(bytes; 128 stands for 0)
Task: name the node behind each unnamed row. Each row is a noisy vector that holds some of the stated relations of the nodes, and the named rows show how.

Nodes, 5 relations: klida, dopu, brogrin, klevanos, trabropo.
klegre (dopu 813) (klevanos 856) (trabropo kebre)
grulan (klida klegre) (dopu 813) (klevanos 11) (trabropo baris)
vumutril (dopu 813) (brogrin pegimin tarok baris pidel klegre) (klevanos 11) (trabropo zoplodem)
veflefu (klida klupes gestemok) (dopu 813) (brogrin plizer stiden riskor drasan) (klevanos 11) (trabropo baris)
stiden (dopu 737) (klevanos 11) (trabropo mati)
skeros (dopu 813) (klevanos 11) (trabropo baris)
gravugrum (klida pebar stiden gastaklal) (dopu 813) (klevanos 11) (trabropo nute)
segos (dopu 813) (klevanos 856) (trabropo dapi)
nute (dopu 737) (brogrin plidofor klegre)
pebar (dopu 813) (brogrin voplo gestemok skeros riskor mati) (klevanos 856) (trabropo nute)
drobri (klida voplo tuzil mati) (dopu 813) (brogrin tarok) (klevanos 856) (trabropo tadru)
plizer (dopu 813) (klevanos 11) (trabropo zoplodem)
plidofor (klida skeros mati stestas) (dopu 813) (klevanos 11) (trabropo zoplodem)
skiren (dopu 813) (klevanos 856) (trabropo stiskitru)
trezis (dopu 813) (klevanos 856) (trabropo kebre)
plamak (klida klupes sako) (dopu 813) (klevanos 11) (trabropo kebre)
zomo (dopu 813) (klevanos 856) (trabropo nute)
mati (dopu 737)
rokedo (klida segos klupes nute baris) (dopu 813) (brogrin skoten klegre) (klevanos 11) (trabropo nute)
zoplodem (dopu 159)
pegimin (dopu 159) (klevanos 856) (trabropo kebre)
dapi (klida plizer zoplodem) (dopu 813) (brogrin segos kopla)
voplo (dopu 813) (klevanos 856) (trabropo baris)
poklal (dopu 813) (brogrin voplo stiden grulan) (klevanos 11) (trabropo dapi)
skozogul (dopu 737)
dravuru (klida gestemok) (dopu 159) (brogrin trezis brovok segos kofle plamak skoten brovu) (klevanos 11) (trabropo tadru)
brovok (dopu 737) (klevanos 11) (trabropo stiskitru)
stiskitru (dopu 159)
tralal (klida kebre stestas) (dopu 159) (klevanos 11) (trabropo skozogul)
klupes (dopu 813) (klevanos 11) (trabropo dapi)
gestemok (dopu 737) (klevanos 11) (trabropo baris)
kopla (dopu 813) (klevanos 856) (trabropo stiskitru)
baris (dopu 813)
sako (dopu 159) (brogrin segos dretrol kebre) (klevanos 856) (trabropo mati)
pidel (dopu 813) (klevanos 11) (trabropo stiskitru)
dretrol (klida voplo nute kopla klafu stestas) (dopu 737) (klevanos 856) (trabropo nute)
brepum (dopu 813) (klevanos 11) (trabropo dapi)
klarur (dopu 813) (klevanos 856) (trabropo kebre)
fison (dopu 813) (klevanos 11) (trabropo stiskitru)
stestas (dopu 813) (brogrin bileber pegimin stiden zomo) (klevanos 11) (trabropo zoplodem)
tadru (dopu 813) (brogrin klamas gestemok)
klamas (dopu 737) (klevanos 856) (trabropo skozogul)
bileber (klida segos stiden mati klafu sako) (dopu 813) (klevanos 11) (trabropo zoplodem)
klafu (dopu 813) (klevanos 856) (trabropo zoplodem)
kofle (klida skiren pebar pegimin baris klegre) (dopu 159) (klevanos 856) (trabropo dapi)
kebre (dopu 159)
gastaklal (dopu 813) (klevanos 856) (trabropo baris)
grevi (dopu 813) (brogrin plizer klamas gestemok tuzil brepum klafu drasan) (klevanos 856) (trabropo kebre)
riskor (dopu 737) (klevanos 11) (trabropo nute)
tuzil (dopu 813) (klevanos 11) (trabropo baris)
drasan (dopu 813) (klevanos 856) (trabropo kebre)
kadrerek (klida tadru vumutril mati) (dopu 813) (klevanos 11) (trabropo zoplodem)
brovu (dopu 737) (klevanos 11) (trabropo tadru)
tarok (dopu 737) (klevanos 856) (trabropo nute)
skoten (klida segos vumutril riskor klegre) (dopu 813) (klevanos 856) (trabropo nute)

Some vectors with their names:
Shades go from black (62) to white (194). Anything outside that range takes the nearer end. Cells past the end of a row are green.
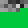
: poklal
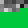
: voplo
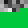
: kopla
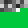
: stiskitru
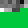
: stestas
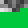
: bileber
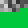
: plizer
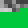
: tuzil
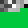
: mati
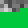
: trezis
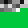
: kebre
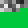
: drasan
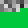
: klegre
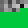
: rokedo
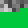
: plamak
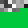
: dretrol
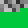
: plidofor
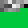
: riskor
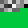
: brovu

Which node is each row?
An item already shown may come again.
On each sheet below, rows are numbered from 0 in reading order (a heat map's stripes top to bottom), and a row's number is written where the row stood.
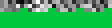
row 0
veflefu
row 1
gestemok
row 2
plidofor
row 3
vumutril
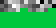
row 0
nute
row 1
stiden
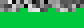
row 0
stiden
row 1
segos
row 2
skeros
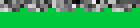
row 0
gravugrum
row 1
vumutril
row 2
veflefu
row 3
stiden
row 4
grulan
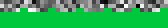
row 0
zoplodem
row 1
zomo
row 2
plidofor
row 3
veflefu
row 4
brovu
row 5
kofle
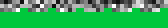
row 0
kebre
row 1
brovok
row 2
tadru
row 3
baris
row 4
sako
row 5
kofle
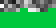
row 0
dravuru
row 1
bileber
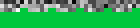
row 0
pegimin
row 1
grevi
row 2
dapi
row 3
skoten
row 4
pebar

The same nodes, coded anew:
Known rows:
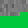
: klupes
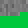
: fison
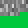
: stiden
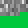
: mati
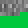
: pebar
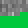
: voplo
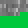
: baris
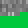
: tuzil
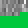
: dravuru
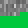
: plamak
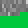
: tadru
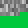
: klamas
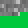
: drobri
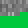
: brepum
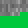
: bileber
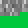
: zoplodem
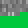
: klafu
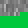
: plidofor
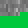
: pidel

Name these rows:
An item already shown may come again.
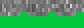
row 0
veflefu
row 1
zomo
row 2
kopla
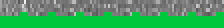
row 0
dravuru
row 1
tadru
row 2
drobri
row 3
skoten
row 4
vumutril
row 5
stestas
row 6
plidofor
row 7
dapi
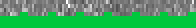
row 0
pegimin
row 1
plidofor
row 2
dretrol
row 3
gestemok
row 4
zomo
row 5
klegre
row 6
tralal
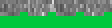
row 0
gravugrum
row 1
kofle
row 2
zomo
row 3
grevi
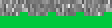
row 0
sako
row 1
poklal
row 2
riskor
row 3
kofle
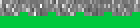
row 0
kebre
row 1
tarok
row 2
kebre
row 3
skoten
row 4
stiskitru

